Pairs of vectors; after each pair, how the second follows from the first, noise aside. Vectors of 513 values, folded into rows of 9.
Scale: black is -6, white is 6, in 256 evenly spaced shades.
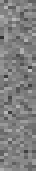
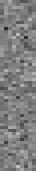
shuffled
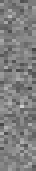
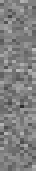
negated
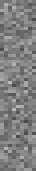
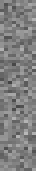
negated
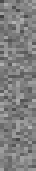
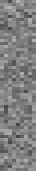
shuffled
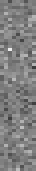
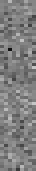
negated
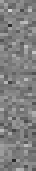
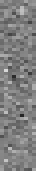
shuffled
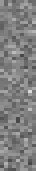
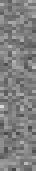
shuffled
